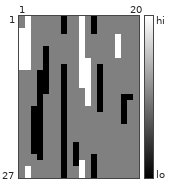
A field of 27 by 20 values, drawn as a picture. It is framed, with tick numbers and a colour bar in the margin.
The top left is the ninth with the highest average. The bottom right is the smoothest part. Streaks run downward.
